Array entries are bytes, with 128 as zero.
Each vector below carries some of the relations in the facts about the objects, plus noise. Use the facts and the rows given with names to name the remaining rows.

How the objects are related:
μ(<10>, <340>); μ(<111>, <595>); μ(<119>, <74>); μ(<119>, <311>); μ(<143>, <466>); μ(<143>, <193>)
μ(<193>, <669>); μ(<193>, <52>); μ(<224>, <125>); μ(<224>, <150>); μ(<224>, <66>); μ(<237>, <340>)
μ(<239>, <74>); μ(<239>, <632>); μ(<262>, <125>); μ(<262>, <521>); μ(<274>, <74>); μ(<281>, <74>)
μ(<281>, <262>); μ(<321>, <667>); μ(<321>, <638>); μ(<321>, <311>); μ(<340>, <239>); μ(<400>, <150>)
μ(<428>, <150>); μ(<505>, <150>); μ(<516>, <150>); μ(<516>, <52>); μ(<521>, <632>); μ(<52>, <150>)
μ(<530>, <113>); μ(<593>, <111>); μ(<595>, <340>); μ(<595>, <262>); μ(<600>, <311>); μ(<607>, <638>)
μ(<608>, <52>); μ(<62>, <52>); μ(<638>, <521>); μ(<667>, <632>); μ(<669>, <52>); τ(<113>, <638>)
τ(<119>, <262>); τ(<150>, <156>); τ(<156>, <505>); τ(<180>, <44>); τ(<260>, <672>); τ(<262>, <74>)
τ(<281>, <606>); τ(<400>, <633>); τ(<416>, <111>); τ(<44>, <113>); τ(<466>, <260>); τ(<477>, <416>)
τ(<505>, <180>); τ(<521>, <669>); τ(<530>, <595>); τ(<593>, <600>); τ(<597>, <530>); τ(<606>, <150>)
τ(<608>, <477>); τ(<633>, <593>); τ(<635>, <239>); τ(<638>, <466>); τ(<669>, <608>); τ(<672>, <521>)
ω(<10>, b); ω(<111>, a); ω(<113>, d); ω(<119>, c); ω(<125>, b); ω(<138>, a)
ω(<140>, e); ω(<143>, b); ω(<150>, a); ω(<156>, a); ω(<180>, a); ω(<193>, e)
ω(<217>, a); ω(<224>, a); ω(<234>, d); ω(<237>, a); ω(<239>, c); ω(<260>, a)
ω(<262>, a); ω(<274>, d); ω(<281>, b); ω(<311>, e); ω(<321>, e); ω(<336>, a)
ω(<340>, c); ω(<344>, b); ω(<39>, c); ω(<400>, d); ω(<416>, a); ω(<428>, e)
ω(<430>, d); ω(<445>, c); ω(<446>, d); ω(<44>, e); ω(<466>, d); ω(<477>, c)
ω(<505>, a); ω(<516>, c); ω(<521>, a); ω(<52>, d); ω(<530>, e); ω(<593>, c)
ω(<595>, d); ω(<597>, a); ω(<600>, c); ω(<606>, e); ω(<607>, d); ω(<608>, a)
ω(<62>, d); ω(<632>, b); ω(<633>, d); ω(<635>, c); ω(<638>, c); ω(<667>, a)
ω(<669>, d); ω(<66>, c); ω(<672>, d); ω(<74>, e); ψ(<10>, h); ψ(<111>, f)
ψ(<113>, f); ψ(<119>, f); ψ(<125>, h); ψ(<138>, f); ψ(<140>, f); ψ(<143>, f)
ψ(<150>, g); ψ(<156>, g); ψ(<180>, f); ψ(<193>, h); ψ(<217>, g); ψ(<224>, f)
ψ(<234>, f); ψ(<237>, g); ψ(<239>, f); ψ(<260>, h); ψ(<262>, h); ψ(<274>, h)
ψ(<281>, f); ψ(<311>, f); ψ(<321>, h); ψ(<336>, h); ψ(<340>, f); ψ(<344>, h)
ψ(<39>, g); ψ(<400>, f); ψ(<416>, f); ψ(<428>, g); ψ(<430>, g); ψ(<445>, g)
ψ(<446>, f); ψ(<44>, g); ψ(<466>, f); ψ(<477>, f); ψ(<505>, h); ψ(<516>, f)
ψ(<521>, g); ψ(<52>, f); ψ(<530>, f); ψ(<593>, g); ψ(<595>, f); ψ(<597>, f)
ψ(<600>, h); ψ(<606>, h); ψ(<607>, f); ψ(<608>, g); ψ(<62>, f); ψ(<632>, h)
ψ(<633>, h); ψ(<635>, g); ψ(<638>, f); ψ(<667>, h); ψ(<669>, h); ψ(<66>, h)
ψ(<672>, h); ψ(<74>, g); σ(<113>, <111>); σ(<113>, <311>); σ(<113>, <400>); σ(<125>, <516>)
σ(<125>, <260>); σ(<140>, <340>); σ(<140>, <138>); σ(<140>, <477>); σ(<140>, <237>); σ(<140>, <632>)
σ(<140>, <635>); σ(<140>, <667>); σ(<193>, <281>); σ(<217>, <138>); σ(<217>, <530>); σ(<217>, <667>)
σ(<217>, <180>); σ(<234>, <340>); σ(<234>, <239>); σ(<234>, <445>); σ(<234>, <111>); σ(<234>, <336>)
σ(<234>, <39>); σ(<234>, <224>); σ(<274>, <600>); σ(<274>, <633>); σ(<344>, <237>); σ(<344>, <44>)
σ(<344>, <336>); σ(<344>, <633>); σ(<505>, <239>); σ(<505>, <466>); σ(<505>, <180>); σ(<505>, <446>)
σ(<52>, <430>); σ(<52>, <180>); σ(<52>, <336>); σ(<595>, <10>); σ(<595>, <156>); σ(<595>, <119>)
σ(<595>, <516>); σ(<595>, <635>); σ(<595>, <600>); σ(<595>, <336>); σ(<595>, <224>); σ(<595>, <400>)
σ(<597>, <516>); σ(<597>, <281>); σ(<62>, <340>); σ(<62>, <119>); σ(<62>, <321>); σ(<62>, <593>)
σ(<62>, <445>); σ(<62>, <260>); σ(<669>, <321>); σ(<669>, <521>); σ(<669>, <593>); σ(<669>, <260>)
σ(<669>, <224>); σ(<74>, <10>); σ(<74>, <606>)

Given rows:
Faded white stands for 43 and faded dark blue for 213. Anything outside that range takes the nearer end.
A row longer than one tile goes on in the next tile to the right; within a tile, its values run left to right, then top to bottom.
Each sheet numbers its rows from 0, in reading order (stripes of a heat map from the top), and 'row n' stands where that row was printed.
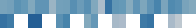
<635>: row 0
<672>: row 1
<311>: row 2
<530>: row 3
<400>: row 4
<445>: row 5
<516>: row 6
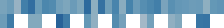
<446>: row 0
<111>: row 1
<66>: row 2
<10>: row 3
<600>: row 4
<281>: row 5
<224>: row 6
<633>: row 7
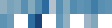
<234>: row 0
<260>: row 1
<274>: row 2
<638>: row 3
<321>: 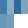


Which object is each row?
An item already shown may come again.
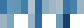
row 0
<237>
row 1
<150>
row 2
<156>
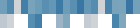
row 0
<52>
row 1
<311>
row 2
<237>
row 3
<52>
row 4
<74>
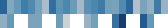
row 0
<667>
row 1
<530>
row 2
<669>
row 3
<281>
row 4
<260>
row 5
<125>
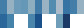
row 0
<632>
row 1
<466>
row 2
<156>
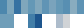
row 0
<321>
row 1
<336>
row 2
<62>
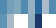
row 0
<143>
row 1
<180>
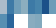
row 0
<113>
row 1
<521>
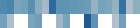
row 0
<608>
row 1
<530>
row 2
<224>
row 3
<344>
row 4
<505>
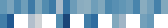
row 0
<336>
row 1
<595>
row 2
<44>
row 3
<430>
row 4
<607>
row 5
<597>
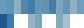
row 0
<477>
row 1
<237>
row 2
<428>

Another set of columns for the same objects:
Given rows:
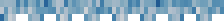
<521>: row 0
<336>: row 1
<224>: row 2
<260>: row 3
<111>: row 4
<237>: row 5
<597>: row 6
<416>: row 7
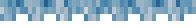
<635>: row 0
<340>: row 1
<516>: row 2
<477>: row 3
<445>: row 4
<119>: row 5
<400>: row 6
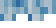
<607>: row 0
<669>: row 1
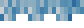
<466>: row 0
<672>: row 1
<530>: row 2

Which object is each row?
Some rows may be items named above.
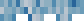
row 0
<156>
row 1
<608>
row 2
<311>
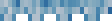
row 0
<281>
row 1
<607>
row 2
<234>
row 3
<113>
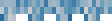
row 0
<521>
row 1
<44>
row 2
<344>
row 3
<466>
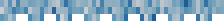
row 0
<260>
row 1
<113>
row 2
<193>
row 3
<260>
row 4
<606>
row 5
<505>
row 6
<600>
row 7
<428>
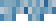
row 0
<113>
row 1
<180>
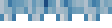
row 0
<143>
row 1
<667>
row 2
<193>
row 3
<62>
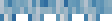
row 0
<52>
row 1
<74>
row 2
<400>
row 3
<66>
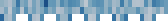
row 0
<638>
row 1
<632>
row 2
<234>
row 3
<125>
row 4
<150>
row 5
<595>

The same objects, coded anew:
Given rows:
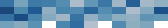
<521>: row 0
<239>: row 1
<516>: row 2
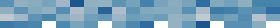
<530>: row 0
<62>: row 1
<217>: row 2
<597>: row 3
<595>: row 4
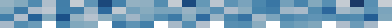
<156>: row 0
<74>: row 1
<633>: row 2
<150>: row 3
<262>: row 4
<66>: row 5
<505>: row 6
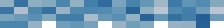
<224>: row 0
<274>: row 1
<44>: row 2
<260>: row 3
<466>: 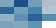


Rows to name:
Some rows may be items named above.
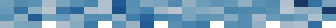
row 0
<44>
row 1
<113>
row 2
<477>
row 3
<336>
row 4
<607>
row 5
<193>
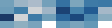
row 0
<606>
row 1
<521>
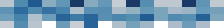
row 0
<281>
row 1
<669>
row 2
<505>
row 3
<505>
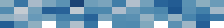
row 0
<400>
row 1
<608>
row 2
<600>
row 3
<477>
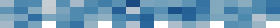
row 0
<180>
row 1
<237>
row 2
<608>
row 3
<638>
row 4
<595>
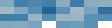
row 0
<125>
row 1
<143>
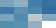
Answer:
<595>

